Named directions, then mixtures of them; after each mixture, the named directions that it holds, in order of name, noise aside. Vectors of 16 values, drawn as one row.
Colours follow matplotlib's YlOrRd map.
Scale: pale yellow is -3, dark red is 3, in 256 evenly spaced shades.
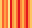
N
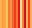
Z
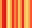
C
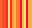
N, Z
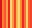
N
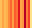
C, N, Z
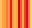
C, N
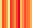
C, N, Z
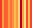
Z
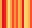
C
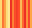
C, N, Z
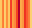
N, Z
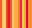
C, Z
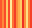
C, N, Z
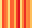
C, N, Z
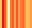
C, N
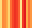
C, N, Z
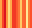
C, Z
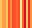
Z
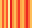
N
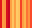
C, N, Z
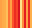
Z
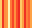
C, N, Z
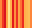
C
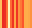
C, N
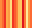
C, N, Z
